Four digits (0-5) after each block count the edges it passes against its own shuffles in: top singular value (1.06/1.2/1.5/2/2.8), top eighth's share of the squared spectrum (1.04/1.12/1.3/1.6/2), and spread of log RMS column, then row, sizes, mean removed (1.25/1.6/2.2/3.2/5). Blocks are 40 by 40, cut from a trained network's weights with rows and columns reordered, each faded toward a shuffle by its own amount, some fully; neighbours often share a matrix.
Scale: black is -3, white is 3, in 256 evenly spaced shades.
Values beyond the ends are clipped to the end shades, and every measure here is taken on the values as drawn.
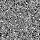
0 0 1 0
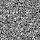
2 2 0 1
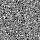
0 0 0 0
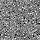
1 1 0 0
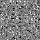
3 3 1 1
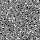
0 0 0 0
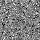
0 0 0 0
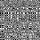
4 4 2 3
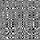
4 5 3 3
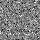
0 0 0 0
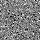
0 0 0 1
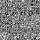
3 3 1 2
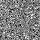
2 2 0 0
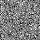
2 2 0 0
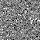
1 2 0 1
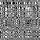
4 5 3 3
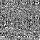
3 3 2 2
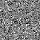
2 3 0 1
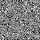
0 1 0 0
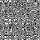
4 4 2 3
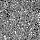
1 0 0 0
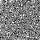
1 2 0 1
